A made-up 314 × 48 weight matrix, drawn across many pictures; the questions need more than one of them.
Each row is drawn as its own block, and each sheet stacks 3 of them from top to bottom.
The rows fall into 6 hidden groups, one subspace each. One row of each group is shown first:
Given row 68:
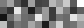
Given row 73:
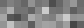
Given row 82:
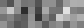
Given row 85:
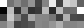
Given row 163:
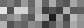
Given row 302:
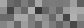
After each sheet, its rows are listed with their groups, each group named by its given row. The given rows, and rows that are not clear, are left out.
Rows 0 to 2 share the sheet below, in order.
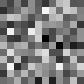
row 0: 73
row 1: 82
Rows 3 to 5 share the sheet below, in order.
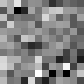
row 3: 163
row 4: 68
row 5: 163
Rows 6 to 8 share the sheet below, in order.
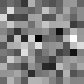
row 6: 73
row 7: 302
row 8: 82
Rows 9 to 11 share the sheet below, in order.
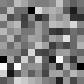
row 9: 302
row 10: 163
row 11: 85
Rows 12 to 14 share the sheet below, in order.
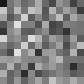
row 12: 85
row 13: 85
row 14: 302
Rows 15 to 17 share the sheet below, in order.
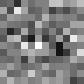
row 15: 163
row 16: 68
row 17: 73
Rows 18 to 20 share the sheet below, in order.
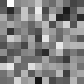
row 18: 82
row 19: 82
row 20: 85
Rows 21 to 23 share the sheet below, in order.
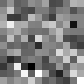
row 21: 73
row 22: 302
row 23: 68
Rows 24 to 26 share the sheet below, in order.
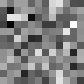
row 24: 73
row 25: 85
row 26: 68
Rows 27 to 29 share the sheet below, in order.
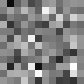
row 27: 82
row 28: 302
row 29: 302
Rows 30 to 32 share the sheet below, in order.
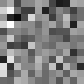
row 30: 73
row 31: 73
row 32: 85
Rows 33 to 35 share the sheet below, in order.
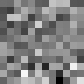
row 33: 73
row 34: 73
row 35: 68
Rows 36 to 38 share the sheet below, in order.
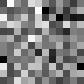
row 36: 82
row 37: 85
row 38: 85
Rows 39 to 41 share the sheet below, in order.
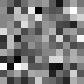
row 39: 302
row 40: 85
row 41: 163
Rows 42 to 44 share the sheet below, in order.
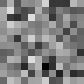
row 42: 73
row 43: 68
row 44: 82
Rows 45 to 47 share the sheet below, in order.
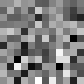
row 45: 302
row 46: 68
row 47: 85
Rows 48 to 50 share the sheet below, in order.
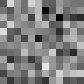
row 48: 82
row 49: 302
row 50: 82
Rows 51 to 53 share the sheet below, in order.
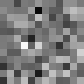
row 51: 302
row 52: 68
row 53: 163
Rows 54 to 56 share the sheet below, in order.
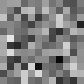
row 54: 68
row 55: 73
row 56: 302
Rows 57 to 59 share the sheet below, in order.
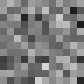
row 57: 68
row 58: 68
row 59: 73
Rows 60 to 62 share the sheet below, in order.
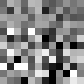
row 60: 82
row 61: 82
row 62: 163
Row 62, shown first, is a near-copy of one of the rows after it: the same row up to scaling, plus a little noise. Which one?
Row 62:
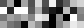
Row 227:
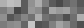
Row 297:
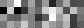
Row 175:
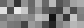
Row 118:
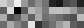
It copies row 175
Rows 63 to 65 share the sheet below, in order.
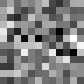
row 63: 73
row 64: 302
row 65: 73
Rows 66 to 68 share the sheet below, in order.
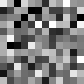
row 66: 85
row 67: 73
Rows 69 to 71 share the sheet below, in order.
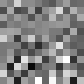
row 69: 163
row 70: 68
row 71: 85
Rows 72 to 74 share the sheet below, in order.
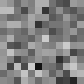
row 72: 73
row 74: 302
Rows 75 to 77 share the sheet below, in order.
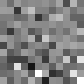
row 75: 68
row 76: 82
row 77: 68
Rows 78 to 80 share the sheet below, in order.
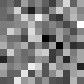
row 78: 68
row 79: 82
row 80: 85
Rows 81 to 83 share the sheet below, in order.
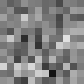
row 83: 163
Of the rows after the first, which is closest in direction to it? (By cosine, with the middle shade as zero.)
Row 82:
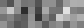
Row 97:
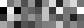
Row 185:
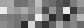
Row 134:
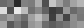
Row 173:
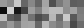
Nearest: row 97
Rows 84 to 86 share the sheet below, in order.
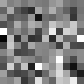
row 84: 302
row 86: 302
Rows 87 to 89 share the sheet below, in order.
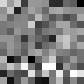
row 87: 163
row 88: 82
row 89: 82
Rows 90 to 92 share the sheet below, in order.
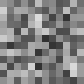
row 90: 163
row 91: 73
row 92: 302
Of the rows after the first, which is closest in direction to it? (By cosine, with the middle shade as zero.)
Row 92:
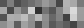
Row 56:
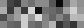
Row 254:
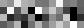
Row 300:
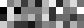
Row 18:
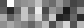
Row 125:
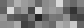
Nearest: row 56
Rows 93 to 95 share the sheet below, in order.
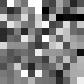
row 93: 82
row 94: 73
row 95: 68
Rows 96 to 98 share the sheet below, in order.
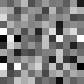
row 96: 68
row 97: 85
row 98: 85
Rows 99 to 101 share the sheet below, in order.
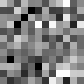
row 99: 85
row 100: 163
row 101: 82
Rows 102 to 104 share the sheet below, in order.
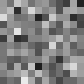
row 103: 163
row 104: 302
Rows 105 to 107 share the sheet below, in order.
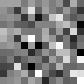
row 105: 68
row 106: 68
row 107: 68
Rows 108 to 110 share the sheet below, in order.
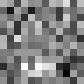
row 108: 85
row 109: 85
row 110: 82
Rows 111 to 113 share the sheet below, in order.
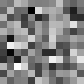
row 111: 302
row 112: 73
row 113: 163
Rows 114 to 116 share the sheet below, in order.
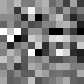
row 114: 68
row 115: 163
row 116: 163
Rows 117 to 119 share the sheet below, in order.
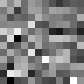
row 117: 163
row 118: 163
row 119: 73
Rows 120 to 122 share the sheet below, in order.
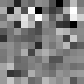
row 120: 302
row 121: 163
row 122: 73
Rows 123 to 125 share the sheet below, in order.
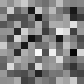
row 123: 302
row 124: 85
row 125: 302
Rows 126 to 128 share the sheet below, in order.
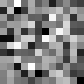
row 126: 163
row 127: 73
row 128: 68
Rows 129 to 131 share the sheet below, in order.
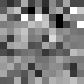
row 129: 68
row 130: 73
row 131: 302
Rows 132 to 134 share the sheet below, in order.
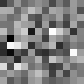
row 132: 85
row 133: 73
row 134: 163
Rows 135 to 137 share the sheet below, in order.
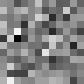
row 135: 163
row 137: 73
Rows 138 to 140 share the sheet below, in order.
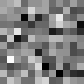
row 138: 68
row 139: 163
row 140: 82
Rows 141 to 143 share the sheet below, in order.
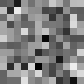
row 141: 163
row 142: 73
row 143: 302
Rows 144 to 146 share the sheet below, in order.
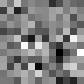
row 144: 163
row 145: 68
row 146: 302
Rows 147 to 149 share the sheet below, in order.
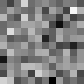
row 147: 68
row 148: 82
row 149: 302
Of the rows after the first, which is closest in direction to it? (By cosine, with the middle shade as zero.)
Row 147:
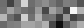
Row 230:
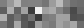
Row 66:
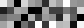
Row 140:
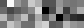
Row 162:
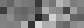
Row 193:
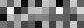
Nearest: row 140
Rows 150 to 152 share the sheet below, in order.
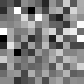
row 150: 68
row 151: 85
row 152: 85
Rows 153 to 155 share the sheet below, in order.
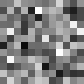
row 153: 302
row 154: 68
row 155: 82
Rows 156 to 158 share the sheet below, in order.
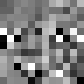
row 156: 163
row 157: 85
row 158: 68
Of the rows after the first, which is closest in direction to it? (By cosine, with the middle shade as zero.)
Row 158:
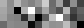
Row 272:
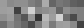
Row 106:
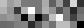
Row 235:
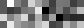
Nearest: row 106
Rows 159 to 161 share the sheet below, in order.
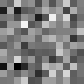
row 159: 163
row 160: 68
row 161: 163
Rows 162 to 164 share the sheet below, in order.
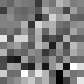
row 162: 163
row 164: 68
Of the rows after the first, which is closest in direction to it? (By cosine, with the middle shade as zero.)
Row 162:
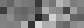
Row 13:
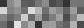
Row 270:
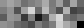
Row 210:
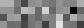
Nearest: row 270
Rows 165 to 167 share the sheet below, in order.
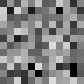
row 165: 85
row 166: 163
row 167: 302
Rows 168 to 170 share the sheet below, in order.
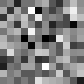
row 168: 302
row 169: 82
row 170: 73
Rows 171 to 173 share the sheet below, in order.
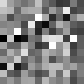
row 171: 163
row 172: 163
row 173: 163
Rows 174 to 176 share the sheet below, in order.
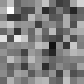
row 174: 73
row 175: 163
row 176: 82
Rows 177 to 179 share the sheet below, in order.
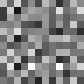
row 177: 85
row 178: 163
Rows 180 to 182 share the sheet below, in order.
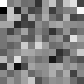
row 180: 85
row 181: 68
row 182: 163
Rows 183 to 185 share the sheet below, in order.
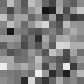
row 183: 82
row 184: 82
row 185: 163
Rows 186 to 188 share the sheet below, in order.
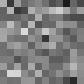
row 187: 73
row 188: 302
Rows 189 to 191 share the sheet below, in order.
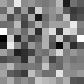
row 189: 302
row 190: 85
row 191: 73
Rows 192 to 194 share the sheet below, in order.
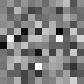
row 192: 85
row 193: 85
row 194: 302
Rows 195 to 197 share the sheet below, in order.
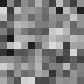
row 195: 85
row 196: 73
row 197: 163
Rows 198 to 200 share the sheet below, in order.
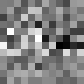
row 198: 85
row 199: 82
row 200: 302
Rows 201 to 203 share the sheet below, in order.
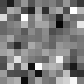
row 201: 68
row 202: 73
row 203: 302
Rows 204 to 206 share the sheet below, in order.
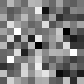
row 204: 82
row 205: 302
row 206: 82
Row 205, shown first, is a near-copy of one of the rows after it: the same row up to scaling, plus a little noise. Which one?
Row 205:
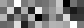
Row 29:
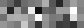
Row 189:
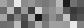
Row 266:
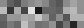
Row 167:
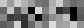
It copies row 189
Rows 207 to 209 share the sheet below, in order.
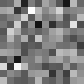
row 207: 85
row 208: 302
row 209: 163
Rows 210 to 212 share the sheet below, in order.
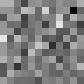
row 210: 68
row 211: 163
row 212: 85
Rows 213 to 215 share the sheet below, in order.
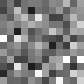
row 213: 68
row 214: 163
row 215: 68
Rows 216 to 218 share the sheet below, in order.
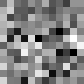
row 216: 73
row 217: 302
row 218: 163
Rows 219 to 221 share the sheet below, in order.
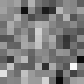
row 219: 82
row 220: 82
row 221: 68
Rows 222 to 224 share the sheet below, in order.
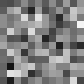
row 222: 68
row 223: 82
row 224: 73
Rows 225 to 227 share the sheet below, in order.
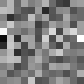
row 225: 73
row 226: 85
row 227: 163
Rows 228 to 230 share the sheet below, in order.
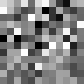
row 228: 73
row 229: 163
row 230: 302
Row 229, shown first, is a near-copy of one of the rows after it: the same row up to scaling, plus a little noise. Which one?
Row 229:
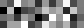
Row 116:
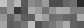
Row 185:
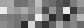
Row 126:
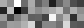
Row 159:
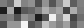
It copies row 159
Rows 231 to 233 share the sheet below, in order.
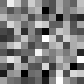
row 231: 82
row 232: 73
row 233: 68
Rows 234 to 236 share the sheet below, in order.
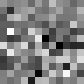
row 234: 73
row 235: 82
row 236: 163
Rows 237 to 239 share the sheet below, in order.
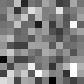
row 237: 85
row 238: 73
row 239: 302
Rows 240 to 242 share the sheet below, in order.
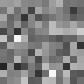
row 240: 302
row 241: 163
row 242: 163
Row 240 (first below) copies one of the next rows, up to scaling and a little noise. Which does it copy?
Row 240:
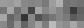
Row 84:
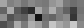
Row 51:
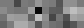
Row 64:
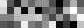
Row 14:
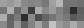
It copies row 14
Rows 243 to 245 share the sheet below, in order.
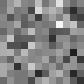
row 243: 302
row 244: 73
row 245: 68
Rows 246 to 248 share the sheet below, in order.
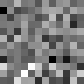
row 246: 163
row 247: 163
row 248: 85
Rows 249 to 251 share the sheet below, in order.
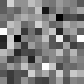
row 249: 82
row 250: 85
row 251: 82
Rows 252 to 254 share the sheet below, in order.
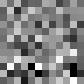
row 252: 85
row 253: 302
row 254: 302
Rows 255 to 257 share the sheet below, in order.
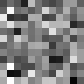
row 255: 73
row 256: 163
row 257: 73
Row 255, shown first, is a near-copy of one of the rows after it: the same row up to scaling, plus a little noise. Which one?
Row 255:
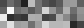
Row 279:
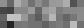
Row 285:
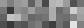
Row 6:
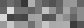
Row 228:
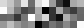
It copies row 6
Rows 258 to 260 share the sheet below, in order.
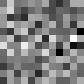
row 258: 73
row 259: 68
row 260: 163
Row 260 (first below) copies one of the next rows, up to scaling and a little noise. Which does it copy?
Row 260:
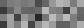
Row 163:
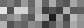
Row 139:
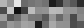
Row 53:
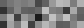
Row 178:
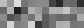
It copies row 53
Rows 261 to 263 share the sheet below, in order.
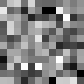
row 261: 82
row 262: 82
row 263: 302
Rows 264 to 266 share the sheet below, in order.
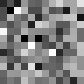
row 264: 163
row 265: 302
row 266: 302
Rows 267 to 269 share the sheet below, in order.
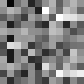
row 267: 82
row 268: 73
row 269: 82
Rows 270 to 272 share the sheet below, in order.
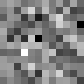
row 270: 68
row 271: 302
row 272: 68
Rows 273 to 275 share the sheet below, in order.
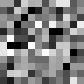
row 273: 85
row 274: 73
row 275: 73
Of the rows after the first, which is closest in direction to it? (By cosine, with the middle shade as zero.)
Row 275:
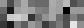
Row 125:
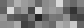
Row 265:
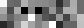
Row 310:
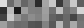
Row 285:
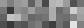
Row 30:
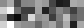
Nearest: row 285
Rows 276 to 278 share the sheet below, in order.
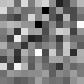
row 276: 73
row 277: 85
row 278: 163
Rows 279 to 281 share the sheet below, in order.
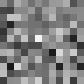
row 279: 73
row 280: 302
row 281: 85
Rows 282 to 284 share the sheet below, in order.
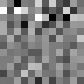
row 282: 163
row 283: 85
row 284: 85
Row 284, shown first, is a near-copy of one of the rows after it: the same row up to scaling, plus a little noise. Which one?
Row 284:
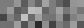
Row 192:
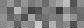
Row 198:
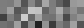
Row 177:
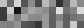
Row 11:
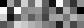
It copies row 198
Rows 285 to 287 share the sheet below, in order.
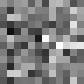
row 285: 73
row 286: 82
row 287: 73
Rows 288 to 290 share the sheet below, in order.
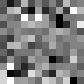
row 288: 68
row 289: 73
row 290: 73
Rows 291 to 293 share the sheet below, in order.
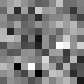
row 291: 302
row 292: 82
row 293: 68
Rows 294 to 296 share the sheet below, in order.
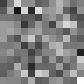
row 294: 302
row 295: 68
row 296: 68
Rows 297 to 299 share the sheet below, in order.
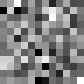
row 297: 163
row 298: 85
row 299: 73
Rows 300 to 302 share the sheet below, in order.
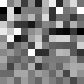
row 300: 85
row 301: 163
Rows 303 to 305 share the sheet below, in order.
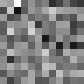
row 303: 163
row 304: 82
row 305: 82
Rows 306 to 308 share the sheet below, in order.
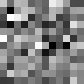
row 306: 73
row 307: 163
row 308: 73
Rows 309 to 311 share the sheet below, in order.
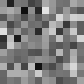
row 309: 82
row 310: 85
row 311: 302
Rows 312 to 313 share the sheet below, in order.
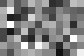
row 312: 73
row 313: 68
